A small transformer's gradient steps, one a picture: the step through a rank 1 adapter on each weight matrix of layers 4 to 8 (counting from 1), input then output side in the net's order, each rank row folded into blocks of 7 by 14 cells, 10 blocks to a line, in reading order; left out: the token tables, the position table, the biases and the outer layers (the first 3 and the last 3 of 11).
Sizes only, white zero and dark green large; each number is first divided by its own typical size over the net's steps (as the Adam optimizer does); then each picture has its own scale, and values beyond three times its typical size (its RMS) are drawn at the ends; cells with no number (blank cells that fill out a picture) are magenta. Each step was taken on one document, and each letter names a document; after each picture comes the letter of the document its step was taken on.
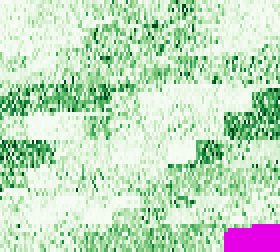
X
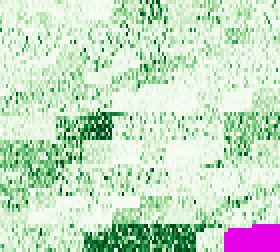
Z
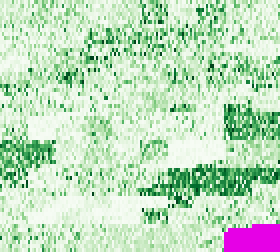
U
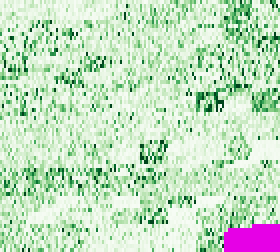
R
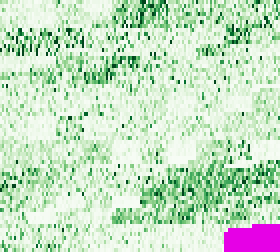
R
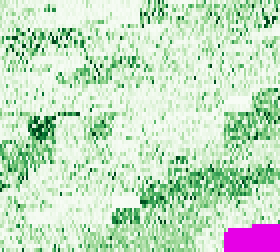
R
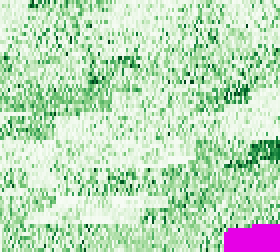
U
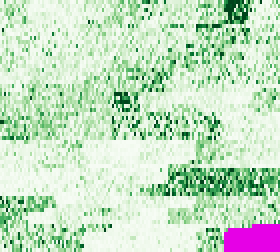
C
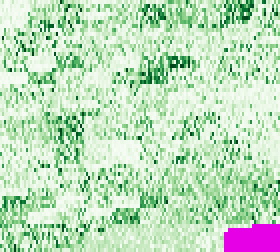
Z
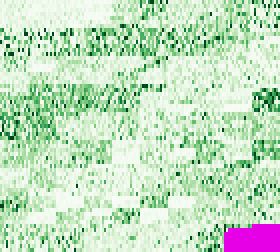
C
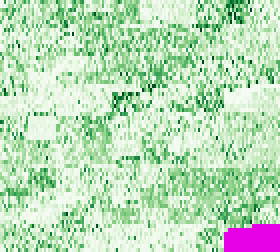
X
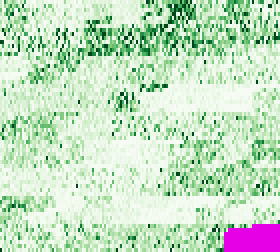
C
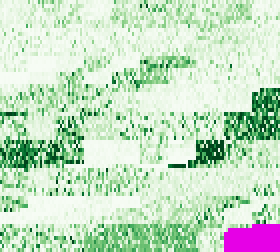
Z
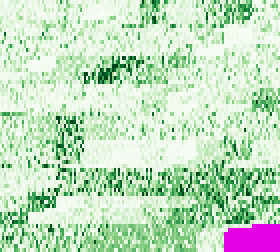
Z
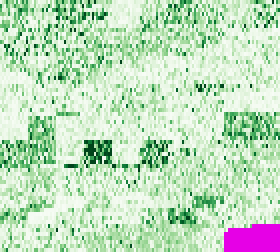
X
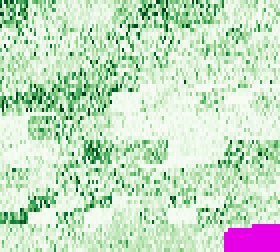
R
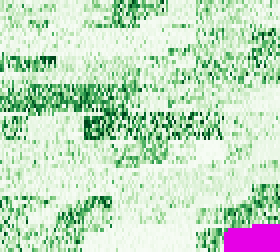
U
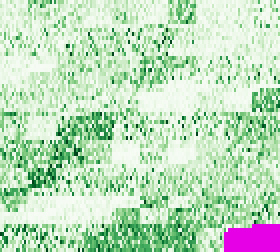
Z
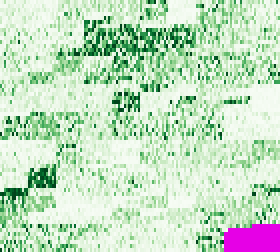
C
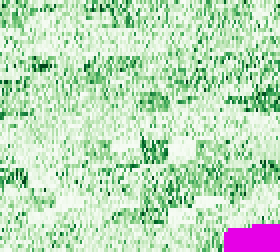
U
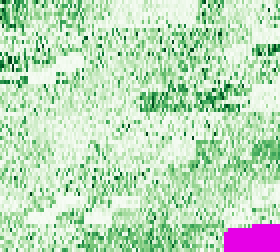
X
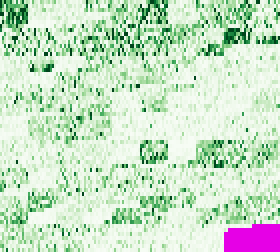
R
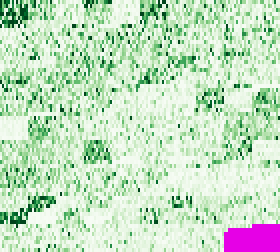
R
